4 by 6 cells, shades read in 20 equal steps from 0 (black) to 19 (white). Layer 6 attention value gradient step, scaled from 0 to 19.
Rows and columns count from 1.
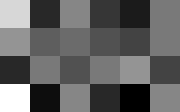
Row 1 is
16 3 10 4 2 9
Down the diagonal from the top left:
16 7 6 3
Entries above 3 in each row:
4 6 5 3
